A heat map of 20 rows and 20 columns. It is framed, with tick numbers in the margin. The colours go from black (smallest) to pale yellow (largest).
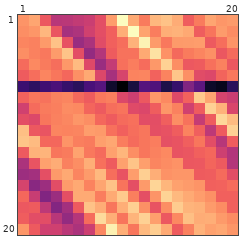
Odd lines: row 7. Average level on the scale: 70%. Histogram: skewed, a long tail of low values.
